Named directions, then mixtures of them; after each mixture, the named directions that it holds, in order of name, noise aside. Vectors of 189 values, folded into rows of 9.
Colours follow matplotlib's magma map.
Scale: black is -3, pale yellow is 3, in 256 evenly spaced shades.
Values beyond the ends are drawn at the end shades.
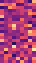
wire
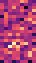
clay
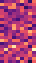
clay, wire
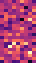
clay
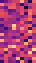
clay, wire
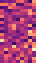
wire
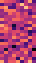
clay, wire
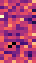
clay, wire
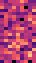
clay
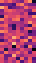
wire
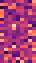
wire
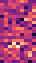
clay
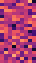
wire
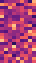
wire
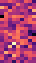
clay, wire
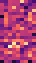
clay
